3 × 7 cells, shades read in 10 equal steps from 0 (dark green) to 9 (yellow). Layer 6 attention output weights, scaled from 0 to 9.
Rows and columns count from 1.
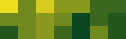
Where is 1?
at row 2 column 7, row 3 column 1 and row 3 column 7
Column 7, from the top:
2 1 1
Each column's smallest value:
1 4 5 2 0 2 1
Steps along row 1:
down up down same down same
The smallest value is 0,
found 2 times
